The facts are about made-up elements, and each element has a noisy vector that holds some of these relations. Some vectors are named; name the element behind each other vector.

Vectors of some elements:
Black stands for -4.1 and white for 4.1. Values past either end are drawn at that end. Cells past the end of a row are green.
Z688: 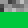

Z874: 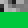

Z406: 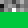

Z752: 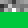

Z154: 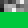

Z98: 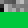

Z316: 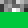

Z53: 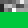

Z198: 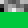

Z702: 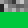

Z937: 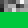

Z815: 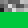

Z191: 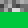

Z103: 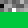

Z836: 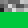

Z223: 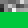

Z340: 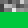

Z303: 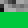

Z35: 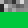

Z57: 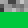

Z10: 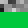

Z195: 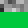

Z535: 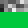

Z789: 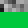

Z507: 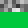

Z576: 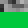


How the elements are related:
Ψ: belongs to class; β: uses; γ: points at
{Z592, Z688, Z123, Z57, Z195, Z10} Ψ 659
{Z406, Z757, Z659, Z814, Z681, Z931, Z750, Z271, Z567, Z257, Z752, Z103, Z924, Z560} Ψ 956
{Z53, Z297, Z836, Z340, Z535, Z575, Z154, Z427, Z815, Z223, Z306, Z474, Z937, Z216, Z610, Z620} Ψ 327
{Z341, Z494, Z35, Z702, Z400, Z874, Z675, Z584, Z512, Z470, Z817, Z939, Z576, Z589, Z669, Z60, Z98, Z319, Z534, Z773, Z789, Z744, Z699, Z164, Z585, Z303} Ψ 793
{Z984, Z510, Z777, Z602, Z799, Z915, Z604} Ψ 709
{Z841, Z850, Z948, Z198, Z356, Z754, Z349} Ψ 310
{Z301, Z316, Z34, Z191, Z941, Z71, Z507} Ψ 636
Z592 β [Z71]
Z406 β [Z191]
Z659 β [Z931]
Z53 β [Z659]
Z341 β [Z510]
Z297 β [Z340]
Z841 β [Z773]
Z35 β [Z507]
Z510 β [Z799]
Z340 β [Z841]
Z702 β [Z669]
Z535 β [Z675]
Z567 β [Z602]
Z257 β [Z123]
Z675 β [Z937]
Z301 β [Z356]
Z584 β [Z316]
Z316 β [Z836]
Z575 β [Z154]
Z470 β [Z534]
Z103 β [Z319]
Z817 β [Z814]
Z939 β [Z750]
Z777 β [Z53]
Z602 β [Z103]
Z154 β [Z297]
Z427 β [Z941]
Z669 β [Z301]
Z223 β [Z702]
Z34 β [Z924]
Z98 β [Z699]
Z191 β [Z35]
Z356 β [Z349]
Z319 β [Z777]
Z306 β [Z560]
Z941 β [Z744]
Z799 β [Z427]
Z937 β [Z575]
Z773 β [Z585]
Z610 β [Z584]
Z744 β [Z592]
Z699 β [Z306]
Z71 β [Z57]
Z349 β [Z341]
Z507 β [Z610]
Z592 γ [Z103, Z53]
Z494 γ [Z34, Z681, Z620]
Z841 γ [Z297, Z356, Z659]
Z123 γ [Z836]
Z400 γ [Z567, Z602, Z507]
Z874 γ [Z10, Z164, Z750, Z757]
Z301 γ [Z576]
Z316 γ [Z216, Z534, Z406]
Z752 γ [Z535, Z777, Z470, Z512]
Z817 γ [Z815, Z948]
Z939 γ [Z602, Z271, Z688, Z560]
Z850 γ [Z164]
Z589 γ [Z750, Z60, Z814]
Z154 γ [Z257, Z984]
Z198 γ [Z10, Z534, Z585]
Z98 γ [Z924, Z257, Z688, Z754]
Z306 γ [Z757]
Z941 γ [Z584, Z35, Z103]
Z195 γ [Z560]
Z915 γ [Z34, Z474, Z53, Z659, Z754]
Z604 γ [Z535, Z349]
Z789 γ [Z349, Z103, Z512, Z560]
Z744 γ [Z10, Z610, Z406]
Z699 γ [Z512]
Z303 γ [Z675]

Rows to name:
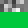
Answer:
Z941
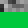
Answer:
Z585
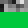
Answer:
Z675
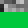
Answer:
Z939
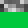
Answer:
Z841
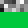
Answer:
Z592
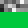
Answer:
Z610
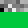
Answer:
Z306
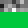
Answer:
Z257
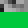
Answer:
Z589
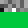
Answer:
Z604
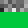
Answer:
Z984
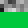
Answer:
Z123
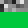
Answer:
Z584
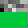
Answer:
Z216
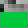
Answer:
Z494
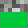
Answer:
Z71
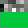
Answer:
Z319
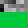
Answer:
Z817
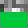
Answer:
Z301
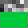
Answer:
Z427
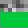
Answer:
Z560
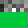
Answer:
Z777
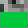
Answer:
Z164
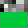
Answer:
Z744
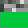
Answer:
Z297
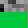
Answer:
Z534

